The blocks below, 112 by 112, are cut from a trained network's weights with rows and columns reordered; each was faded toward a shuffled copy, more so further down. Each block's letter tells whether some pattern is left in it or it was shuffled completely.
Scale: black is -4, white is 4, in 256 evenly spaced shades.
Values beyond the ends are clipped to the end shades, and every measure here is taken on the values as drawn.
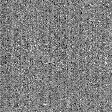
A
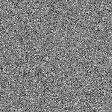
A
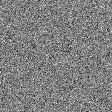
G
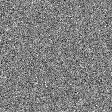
G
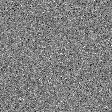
G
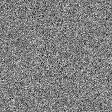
G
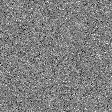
G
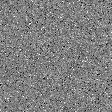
G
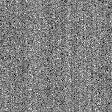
A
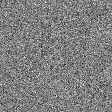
G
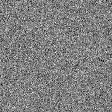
A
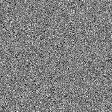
A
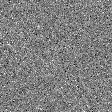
G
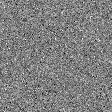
G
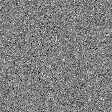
G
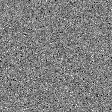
G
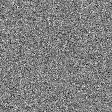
G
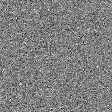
A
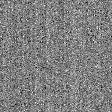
A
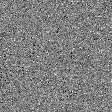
G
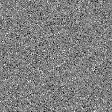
A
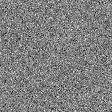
A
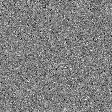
G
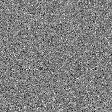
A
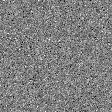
G
